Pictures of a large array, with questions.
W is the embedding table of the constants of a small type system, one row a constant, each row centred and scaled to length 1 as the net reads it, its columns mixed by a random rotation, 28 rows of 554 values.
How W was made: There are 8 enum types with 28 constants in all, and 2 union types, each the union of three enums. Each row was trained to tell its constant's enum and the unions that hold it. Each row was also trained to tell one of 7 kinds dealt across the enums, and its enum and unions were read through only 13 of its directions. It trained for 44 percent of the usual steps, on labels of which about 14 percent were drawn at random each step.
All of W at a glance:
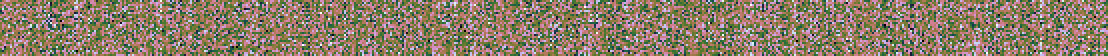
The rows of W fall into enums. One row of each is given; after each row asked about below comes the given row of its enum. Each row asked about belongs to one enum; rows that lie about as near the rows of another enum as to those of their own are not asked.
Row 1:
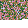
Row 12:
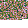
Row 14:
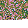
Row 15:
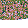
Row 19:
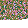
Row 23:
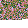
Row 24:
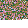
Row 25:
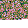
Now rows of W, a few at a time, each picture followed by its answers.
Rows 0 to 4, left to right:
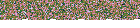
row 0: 19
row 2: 14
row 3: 24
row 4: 12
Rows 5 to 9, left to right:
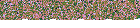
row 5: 24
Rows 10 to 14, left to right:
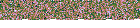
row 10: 19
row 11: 25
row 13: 12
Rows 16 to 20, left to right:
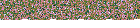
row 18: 24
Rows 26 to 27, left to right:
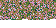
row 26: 14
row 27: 14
